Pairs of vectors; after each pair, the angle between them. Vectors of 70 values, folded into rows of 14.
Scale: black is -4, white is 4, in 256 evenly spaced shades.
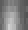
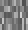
orthogonal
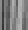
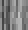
nearly parallel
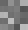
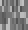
orthogonal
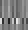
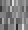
partly opposed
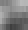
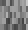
partly aligned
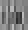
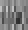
nearly parallel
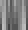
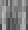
nearly parallel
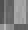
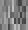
partly opposed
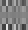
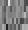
partly opposed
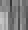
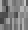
partly opposed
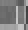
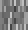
orthogonal
